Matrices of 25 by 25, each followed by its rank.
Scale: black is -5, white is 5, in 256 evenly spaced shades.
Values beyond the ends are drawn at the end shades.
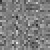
five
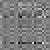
two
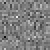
five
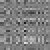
three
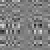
two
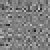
five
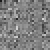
five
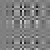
one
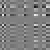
one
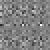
three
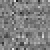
five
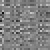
three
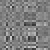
two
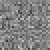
five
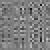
three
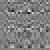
three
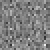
five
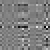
two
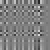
one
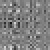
three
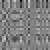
two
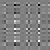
one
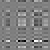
one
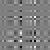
one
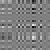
one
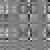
two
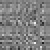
three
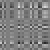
one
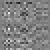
three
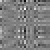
two
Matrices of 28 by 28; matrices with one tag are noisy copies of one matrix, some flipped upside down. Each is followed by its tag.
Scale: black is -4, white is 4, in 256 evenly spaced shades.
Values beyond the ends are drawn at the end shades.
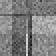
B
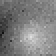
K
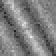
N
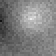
K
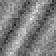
N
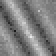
N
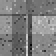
B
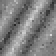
N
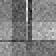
B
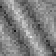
N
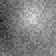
K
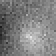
K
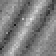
N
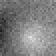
K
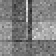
B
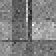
B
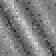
N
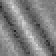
N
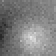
K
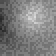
K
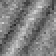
N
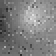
K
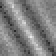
N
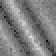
N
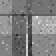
B
